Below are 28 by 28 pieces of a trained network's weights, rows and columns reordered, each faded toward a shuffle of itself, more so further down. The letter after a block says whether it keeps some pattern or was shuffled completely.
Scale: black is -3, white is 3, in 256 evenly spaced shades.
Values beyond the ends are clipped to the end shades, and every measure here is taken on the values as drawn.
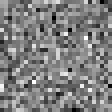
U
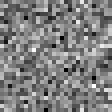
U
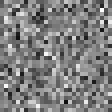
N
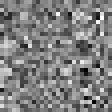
N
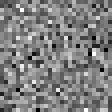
U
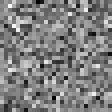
U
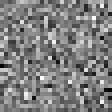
U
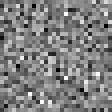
U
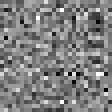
N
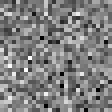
U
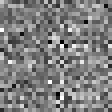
N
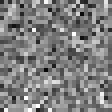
U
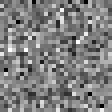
U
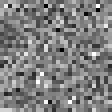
N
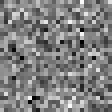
N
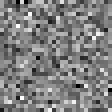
U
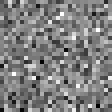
U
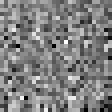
N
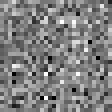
N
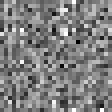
N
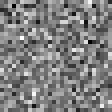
U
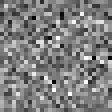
U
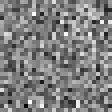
N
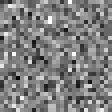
U
